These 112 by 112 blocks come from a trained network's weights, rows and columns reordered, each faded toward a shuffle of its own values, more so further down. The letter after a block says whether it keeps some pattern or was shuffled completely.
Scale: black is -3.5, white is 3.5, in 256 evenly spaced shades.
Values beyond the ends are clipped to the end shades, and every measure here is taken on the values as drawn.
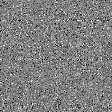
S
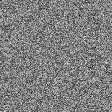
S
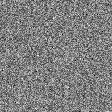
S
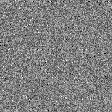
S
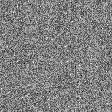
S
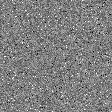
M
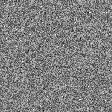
S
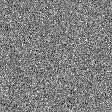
M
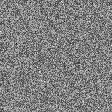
S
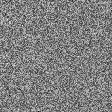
S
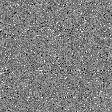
S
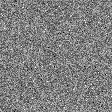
M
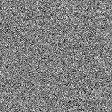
S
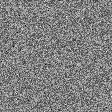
M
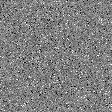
M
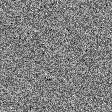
M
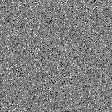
S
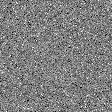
M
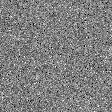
M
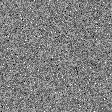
M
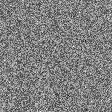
S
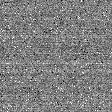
S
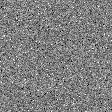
M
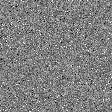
M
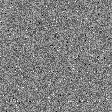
S
